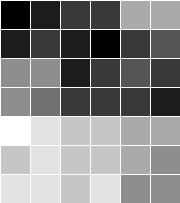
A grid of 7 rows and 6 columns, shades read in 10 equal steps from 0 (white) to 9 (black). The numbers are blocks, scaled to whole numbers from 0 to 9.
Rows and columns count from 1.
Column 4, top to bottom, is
7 9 7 7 2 2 1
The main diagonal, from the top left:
9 7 8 7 3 4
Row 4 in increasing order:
4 5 7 7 7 8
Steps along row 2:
down up up down down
